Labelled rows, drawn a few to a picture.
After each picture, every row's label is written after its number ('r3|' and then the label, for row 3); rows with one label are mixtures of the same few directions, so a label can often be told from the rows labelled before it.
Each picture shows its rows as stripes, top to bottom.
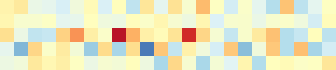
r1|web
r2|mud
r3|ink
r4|web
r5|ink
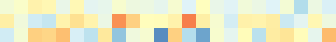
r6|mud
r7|ink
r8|ink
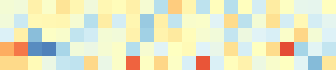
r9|ink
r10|web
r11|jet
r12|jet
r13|mud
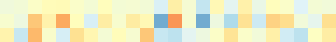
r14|ink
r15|ink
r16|jet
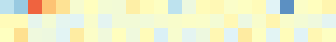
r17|jet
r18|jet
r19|web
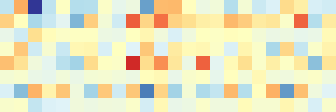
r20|jet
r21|mud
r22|jet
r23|web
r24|mud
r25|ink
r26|web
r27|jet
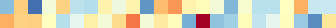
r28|jet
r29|mud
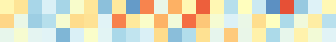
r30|web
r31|ink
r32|ink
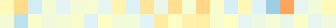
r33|web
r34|web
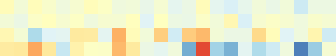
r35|mud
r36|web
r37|ink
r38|mud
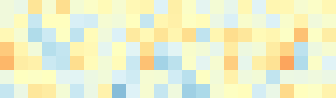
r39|ink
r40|jet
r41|mud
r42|jet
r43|jet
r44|ink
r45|ink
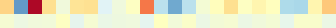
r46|jet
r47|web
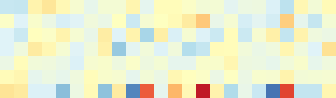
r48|jet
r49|web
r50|web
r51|ink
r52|ink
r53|jet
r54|web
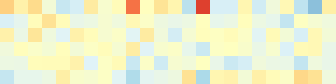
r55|mud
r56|jet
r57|jet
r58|web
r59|mud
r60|mud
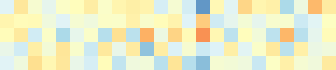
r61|web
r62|mud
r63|web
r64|web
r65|ink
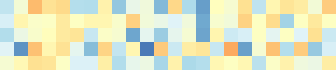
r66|ink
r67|web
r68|mud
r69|web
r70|ink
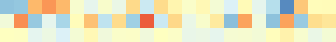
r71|jet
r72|web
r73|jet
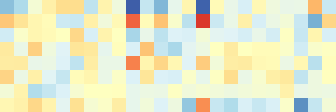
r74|mud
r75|mud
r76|mud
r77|jet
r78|mud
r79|jet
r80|jet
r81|mud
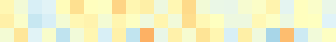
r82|ink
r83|ink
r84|web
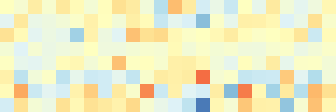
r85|ink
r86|web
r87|mud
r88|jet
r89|ink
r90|web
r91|web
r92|web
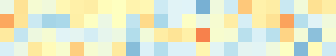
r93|web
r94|jet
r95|web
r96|mud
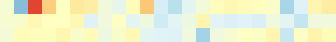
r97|jet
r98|mud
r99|web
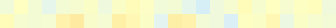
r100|web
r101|ink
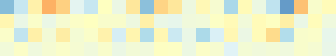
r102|jet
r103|jet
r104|web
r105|jet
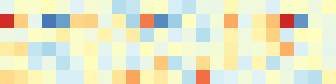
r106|ink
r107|jet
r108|web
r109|jet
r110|ink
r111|mud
